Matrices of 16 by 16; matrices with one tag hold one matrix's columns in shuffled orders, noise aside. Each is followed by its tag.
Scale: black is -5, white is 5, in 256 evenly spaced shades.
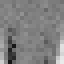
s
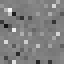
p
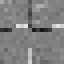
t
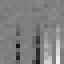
s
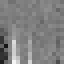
s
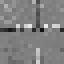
t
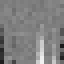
s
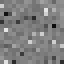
p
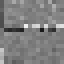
t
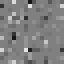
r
